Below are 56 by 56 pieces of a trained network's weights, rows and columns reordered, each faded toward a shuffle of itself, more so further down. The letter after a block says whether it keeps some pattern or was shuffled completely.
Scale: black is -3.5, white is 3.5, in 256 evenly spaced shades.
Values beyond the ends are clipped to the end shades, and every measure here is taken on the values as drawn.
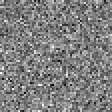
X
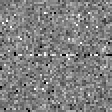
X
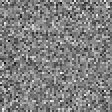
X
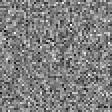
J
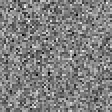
X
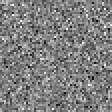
J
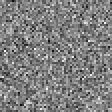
J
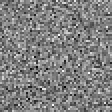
X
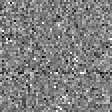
X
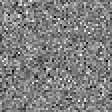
X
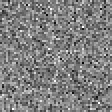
J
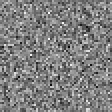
X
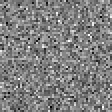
X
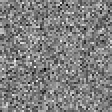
J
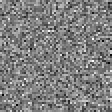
X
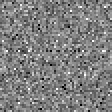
X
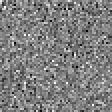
X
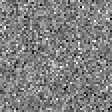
J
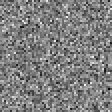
X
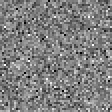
J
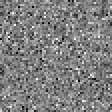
X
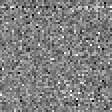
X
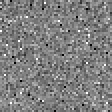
J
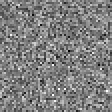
X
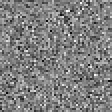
J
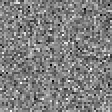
J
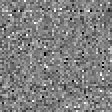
X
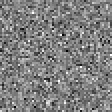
X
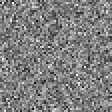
J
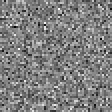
X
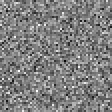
J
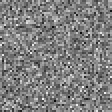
J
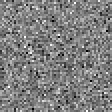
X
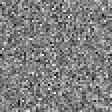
J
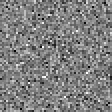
J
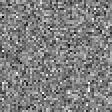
X
